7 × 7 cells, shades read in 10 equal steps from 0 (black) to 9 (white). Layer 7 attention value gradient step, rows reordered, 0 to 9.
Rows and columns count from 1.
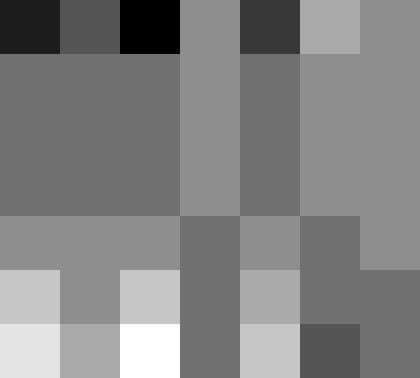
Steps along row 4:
same same up down up same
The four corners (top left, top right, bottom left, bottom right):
1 5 8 4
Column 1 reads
1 4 4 4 5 7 8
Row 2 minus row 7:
-4 -2 -5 1 -3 2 1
